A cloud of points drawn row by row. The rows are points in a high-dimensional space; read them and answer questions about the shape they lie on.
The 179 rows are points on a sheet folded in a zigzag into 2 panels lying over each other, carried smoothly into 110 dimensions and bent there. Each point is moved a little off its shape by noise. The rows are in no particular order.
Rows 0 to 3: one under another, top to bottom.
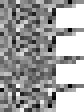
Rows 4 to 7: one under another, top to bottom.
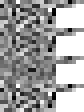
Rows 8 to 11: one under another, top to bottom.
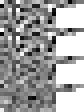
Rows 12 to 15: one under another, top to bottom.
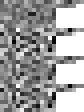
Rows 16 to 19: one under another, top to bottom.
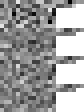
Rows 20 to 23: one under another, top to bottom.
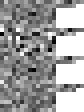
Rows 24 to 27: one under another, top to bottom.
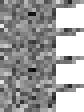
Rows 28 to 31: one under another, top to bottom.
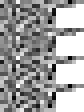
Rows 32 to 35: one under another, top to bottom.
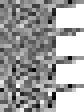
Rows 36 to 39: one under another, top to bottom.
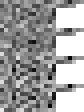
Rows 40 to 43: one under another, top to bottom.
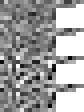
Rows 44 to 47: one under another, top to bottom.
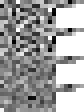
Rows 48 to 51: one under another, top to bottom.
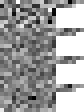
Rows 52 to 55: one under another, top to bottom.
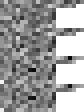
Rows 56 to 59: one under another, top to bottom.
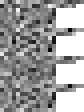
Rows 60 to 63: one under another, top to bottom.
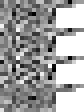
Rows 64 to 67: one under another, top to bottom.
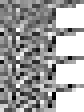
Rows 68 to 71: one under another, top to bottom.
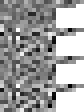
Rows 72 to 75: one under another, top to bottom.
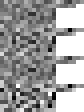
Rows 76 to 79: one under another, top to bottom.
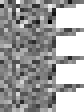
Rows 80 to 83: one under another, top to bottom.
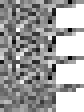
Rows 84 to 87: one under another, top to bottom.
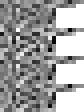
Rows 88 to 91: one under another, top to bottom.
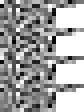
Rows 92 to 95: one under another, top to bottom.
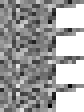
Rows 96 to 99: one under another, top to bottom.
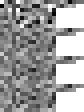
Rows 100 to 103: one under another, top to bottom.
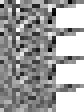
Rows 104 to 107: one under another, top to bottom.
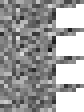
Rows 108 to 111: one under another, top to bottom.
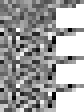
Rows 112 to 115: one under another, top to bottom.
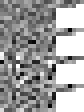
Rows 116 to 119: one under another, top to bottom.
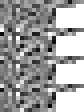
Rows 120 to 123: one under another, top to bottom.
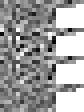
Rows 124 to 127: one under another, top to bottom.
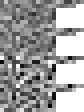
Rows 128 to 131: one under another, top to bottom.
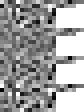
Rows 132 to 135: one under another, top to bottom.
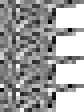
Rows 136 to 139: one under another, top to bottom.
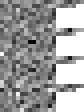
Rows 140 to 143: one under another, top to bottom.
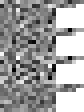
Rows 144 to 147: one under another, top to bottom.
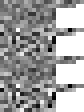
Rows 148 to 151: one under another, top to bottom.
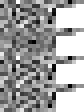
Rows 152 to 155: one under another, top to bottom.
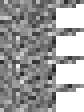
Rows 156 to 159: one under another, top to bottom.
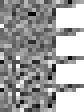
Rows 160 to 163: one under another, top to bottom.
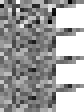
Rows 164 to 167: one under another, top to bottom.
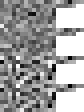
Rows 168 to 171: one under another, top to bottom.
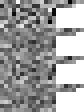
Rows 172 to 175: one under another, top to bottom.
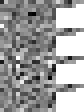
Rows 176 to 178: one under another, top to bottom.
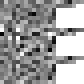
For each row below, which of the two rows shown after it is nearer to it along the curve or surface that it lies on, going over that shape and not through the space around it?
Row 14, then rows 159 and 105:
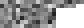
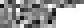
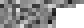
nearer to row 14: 159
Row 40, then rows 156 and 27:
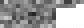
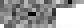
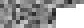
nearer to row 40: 27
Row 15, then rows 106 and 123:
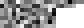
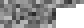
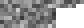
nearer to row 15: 106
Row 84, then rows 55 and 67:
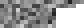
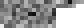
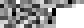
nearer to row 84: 55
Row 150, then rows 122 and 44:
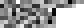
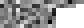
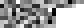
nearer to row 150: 44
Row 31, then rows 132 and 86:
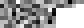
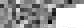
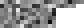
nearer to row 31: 132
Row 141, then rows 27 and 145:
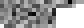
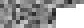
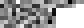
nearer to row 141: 145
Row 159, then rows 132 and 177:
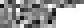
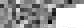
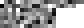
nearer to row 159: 132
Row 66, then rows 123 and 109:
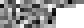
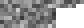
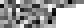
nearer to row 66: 109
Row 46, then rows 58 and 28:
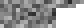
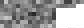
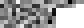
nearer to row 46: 28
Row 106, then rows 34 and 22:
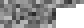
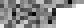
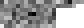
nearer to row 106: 22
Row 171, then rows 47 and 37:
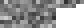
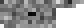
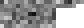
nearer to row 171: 37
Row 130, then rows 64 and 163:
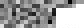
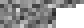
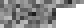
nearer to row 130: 64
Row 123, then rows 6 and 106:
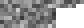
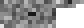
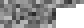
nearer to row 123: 6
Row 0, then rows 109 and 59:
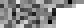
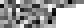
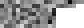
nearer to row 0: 109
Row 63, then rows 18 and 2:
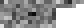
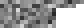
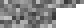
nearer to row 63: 2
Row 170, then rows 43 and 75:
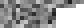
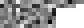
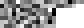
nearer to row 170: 75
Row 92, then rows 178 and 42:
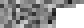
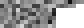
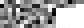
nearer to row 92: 42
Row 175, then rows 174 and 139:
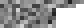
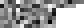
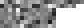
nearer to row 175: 139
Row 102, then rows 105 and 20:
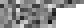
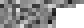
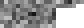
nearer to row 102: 20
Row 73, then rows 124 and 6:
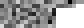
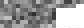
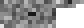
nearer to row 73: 6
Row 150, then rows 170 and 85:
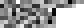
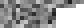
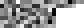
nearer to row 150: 85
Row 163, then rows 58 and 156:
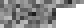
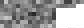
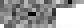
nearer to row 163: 58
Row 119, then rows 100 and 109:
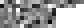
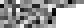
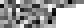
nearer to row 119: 100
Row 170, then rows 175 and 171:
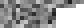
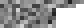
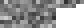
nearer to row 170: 171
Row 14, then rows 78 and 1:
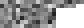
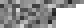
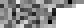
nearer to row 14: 1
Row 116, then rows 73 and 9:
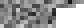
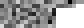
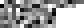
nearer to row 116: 73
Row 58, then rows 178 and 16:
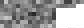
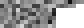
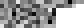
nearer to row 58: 16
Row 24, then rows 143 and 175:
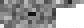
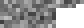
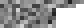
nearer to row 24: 143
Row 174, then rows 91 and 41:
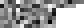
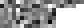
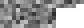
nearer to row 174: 91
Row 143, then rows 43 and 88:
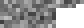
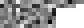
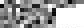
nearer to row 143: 43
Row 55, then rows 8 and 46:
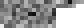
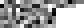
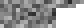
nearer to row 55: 46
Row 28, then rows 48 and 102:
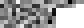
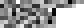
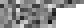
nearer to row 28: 48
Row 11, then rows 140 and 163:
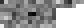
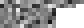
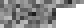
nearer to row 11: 163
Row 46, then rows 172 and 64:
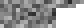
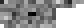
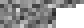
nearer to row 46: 64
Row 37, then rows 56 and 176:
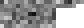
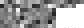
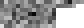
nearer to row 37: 176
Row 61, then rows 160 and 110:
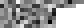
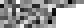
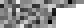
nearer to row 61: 160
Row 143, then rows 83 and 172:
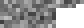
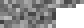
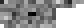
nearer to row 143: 83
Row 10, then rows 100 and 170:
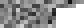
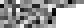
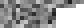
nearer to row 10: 100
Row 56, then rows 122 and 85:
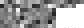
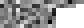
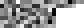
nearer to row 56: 122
